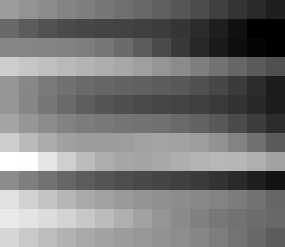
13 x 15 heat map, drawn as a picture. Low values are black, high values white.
Streaks run across, left to right. The histogram is bell-shaped. The ninth with the lowest average is the top right. There is an overall slope up to the bottom left.
